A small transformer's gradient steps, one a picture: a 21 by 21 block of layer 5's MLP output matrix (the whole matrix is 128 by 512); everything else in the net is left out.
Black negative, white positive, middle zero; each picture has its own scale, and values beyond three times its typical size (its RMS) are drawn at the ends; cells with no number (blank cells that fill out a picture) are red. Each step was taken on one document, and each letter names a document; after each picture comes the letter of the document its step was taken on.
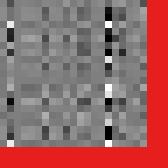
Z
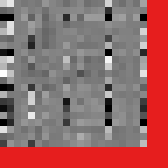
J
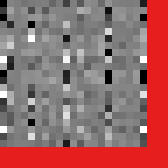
J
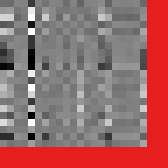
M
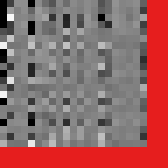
M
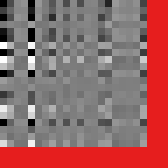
M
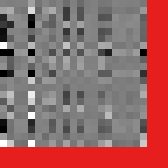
M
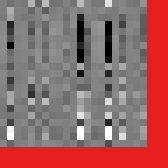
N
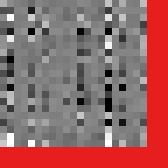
N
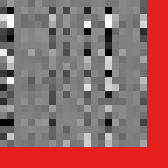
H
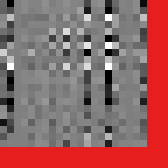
H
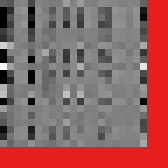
M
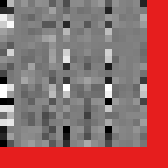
J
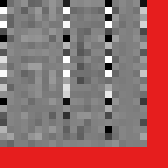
J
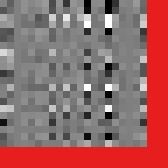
H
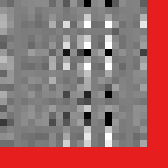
H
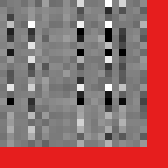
N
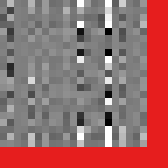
N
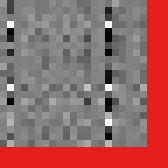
Z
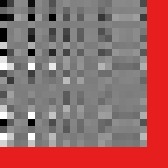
M
